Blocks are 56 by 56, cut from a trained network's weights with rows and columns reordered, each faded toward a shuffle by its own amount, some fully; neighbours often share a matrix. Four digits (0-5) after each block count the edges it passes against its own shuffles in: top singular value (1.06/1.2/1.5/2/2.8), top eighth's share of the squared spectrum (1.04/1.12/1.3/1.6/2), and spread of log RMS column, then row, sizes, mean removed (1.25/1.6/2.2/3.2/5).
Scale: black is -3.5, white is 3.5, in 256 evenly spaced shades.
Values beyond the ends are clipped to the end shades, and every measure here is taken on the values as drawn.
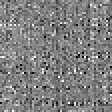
3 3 0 3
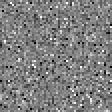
0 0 0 0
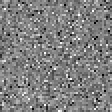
0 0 0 0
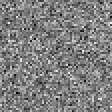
0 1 0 0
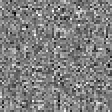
3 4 2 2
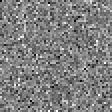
0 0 0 0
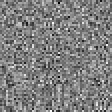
4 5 2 2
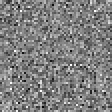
3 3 1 1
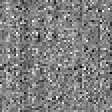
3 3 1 2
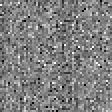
2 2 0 1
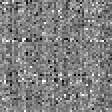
3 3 0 2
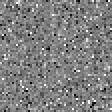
0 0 0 0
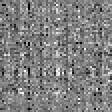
3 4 1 3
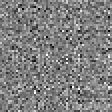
3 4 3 1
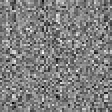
4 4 3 1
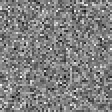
0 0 0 0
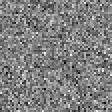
2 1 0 0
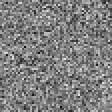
2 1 0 0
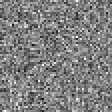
3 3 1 1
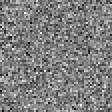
2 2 0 0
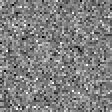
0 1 0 0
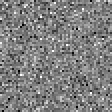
1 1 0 0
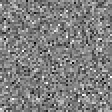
1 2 0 0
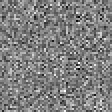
3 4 2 1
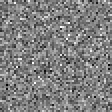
1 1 0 0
